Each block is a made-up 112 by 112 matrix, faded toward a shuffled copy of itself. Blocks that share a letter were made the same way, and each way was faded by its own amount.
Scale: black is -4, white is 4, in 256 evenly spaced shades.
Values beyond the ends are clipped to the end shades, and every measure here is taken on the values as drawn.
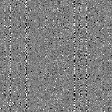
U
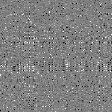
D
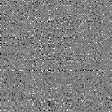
D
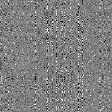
U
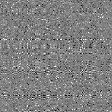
D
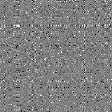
D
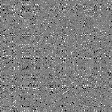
D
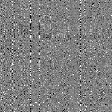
U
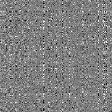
U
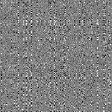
U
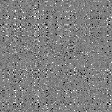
D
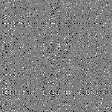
D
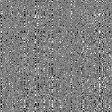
U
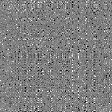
D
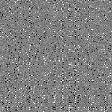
D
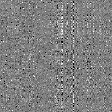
U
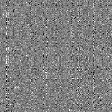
U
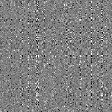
U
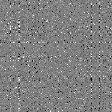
D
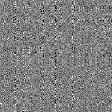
U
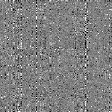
U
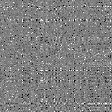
D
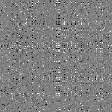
D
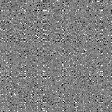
D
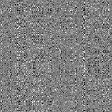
U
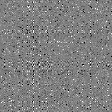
D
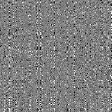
U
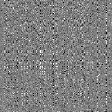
U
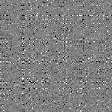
D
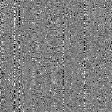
U
